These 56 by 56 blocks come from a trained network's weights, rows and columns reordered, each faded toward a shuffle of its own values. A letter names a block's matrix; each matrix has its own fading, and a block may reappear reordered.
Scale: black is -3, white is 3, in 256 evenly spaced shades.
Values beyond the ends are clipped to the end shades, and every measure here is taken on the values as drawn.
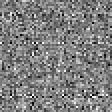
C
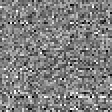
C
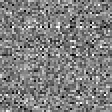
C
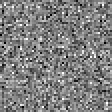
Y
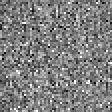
Y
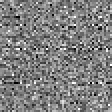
C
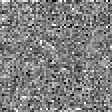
C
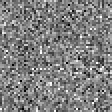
Y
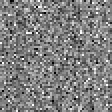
Y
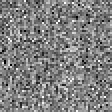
Y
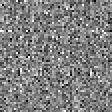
Y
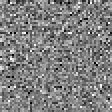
C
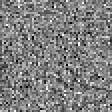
Y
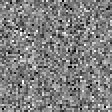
Y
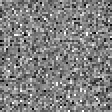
Y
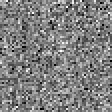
Y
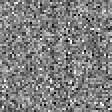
Y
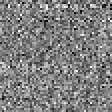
C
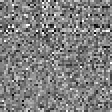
C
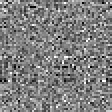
C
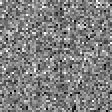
Y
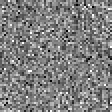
Y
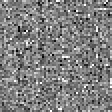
Y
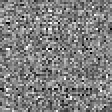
C
